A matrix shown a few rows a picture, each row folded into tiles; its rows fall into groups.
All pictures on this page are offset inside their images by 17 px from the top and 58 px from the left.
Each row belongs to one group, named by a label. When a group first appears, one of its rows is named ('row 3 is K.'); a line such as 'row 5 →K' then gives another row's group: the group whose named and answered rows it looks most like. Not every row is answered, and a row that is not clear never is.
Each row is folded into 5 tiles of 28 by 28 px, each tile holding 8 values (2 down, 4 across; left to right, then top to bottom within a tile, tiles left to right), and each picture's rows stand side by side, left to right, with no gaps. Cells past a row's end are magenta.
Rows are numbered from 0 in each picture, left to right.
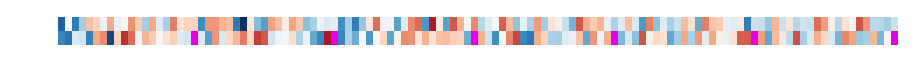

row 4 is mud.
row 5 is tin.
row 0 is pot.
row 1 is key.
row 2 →pot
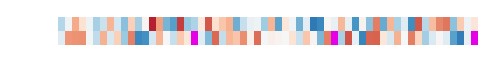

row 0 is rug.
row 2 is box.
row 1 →key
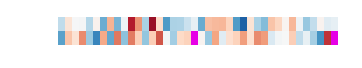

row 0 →rug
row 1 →key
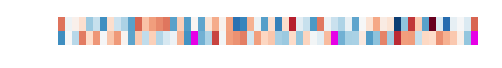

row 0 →box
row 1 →key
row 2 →pot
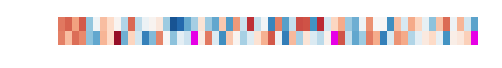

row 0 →rug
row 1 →box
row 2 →tin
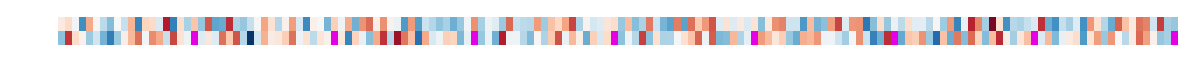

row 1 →mud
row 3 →mud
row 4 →mud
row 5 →rug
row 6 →rug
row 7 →box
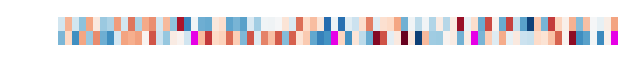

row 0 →mud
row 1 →box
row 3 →mud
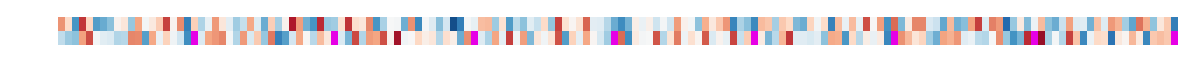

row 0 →box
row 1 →rug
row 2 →key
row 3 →box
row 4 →tin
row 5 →box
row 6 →rug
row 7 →tin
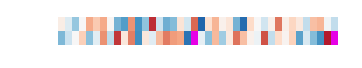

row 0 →pot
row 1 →key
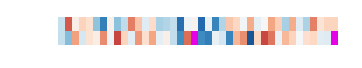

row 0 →key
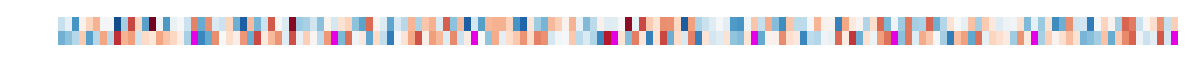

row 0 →pot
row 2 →mud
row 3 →key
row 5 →mud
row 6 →mud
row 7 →mud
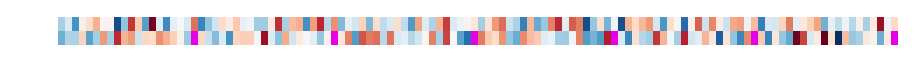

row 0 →pot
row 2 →box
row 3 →rug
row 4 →key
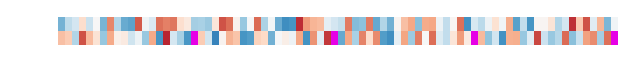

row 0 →box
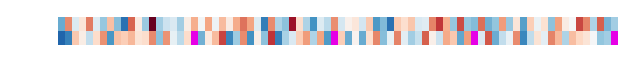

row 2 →tin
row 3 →box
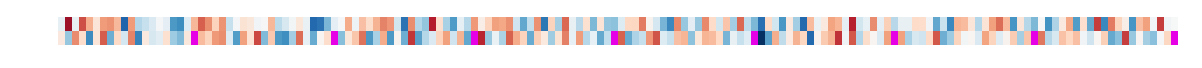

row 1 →rug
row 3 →tin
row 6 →tin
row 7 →tin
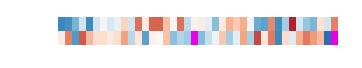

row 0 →box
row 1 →pot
